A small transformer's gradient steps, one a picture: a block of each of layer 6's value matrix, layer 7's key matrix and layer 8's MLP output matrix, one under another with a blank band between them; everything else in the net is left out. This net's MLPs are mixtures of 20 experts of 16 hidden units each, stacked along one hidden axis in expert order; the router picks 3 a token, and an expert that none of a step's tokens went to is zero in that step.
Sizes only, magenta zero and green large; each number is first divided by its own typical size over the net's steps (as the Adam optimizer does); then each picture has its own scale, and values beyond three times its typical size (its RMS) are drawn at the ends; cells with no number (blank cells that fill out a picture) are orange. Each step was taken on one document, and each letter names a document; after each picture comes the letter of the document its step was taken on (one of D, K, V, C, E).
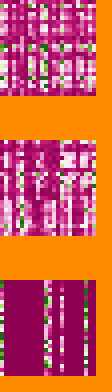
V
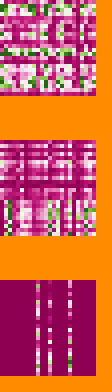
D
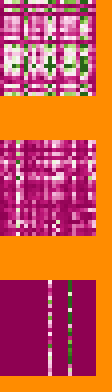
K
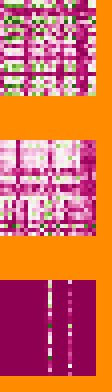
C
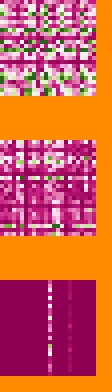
D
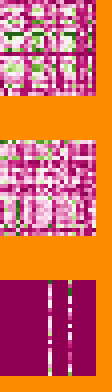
C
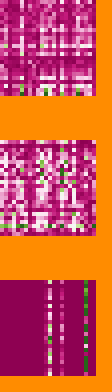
V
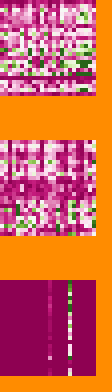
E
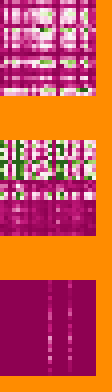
E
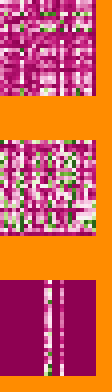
V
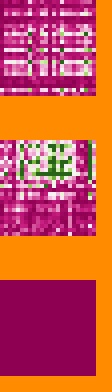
E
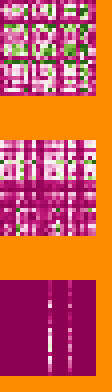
D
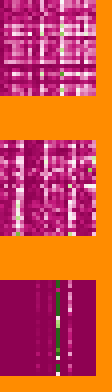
E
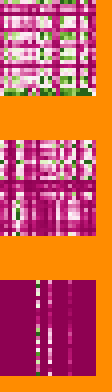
K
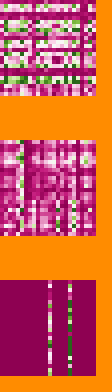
K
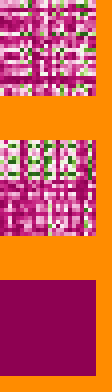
E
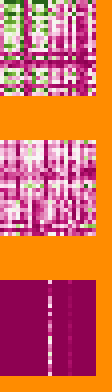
C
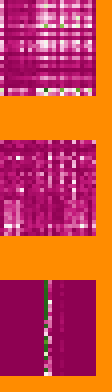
V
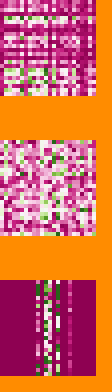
C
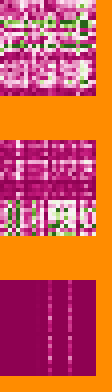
D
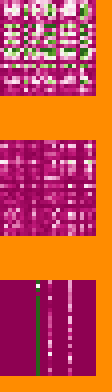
K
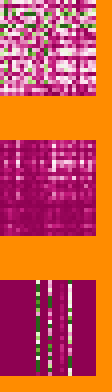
D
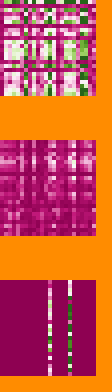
K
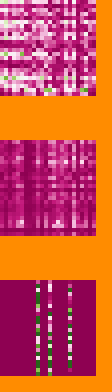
D
